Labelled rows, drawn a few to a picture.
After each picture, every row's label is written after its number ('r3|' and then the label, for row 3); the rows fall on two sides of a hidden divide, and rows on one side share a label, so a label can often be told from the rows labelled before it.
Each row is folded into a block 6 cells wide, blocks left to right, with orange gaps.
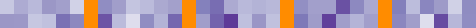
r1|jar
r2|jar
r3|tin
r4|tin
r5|jar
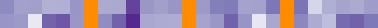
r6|jar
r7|tin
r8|tin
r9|jar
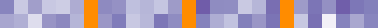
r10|jar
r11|jar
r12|jar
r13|jar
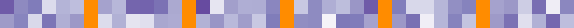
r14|jar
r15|jar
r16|jar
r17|jar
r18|jar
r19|jar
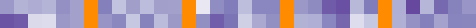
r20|jar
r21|jar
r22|tin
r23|tin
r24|tin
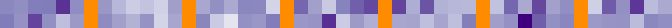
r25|tin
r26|jar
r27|jar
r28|tin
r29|jar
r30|tin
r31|tin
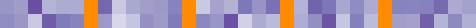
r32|jar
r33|jar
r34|tin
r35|tin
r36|tin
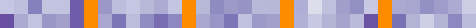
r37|jar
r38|jar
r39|tin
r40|jar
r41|jar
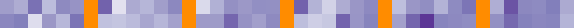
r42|jar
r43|jar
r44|tin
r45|jar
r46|tin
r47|tin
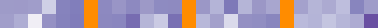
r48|jar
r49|tin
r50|jar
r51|jar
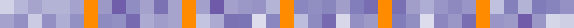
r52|jar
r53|tin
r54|tin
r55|tin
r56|jar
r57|tin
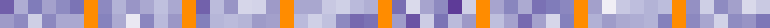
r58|jar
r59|jar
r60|jar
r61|jar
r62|jar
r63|tin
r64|jar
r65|jar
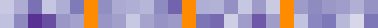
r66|tin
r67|jar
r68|jar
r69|tin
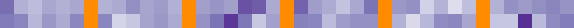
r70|jar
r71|jar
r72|tin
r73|jar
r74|jar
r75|tin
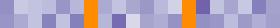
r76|jar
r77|jar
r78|jar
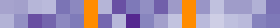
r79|tin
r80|tin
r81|jar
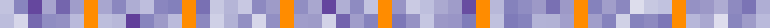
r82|tin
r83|tin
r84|jar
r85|jar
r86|jar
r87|tin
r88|jar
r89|jar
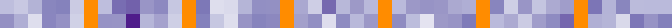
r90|jar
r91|tin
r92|jar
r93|jar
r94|jar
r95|jar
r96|jar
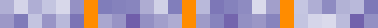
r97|jar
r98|tin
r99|tin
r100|jar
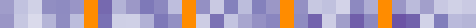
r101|jar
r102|jar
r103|jar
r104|jar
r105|jar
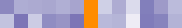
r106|jar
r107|jar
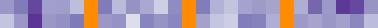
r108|tin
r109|jar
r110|jar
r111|tin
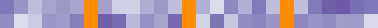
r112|jar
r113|jar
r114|jar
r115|tin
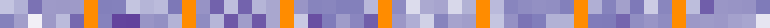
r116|jar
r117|tin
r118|tin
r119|tin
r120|jar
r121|tin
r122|tin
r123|tin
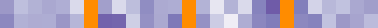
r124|jar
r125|jar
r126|jar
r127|jar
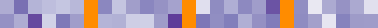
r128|tin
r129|jar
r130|tin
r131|jar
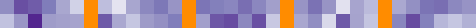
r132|tin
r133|jar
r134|tin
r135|jar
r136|tin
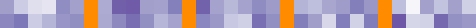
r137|jar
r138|tin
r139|jar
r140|jar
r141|jar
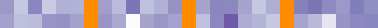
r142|jar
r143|jar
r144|tin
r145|jar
